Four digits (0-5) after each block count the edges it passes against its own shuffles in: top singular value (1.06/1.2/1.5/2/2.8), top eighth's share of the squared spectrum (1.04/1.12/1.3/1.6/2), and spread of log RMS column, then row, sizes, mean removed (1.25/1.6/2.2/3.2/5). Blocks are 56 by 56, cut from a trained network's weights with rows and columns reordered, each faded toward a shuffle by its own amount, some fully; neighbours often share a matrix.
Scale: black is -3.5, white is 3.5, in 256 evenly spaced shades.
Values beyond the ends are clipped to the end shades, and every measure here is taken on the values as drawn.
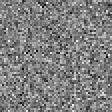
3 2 0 1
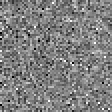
1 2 1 0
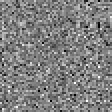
3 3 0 1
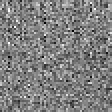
3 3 1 1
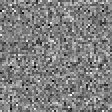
2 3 1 1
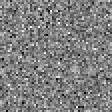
0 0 0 0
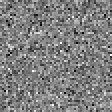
1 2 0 1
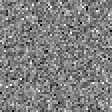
0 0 0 0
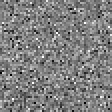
1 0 0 0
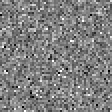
0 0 0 0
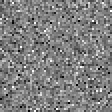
0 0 0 0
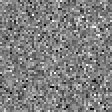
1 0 0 0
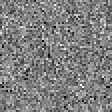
1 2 0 0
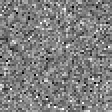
0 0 0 0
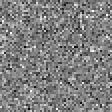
2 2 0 1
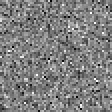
0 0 0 0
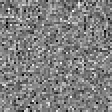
2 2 0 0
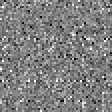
3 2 0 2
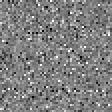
2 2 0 1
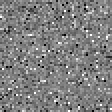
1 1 0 0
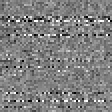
4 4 0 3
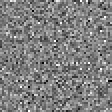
2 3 1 2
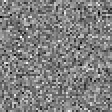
1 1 0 0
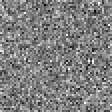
1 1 0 0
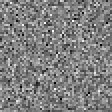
1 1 0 0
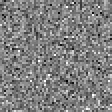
2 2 1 0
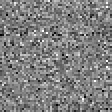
2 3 0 2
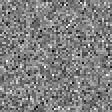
1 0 0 0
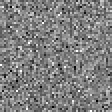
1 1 0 0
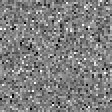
1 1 0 0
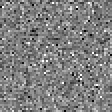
2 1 0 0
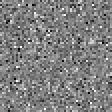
2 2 0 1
